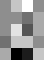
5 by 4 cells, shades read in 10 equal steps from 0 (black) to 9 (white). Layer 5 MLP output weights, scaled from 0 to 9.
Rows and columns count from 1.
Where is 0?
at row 5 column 2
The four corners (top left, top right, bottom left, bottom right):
5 5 6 7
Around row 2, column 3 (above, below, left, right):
9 3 5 6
